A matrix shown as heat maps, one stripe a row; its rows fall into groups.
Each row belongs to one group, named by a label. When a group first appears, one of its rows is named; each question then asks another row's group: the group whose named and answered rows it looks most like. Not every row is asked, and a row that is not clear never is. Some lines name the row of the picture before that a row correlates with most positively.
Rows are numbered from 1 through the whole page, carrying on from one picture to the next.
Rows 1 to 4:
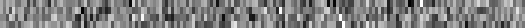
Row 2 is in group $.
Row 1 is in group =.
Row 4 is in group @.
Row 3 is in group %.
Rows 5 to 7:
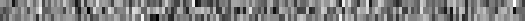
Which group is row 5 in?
@
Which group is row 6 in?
=
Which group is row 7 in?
%
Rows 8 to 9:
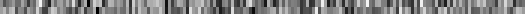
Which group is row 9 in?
%
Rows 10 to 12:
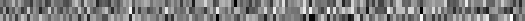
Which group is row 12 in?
=
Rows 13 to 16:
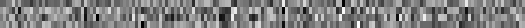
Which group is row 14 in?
@
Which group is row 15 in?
%
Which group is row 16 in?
@
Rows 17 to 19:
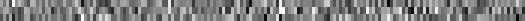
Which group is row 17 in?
$
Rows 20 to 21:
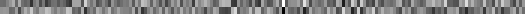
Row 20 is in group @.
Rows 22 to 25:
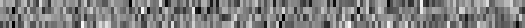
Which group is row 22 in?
=
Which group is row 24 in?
@
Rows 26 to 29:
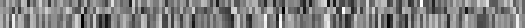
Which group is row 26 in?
=
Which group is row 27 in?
@
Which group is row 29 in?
$
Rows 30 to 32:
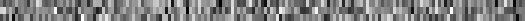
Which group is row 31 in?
%
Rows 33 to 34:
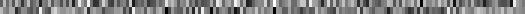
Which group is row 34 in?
=
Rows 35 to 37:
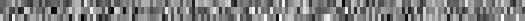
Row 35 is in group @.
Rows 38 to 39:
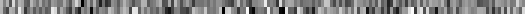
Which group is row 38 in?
$
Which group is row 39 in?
%
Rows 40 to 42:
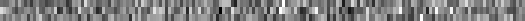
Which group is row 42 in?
=
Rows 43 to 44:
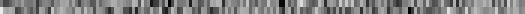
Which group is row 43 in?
%
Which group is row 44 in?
=
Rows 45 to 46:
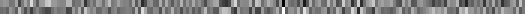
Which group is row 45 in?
@
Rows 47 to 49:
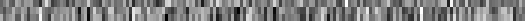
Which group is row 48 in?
=
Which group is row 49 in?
=
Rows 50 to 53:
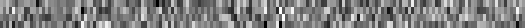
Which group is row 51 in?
$
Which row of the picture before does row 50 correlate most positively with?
47
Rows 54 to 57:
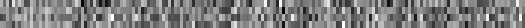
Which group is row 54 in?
$
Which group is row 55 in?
@
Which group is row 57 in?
@
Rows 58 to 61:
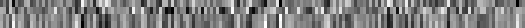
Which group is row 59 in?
%
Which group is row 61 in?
$
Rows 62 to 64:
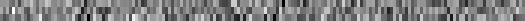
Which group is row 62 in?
@
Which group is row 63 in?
$
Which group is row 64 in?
=
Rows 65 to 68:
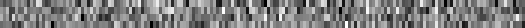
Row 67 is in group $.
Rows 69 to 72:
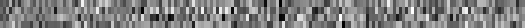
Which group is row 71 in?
%
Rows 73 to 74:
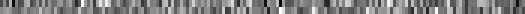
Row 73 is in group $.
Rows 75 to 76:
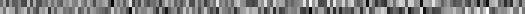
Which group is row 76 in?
=
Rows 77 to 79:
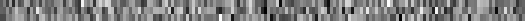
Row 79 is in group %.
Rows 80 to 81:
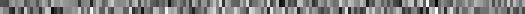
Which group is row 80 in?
%
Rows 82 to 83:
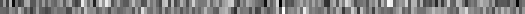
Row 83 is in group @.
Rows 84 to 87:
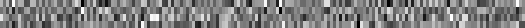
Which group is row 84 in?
$
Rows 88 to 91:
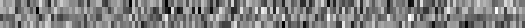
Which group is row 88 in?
=
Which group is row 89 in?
=
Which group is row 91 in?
@
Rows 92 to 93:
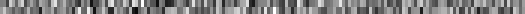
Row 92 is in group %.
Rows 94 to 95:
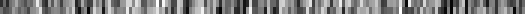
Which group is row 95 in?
=
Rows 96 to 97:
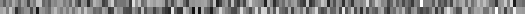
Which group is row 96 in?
=
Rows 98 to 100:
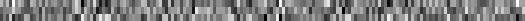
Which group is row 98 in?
$
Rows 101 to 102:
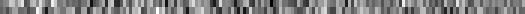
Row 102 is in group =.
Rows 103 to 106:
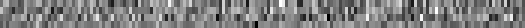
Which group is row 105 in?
=
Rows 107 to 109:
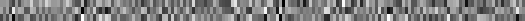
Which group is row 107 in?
@
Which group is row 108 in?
$
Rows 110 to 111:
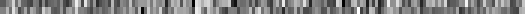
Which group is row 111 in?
@
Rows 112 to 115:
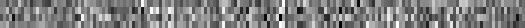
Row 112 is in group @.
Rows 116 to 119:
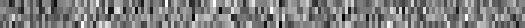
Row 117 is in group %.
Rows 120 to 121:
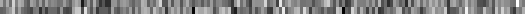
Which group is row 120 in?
$
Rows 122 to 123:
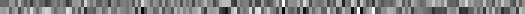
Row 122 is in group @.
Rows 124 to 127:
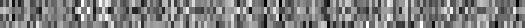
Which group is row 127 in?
=
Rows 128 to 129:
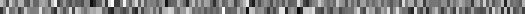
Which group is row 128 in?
%
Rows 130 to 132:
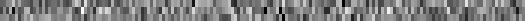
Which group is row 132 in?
@
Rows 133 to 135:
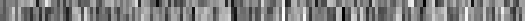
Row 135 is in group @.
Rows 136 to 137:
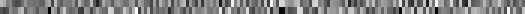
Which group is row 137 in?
%
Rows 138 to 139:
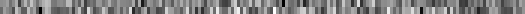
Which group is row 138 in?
@
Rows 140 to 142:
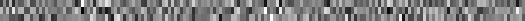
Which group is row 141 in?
$
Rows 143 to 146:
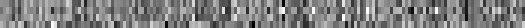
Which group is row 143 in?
@
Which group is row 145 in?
@
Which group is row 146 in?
%
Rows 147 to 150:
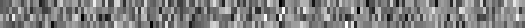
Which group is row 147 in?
%
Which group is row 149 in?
$
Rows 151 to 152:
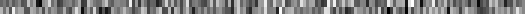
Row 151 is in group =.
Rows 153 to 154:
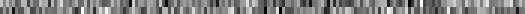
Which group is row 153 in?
=
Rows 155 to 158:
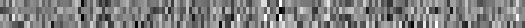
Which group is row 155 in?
$
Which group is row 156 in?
%
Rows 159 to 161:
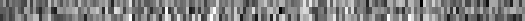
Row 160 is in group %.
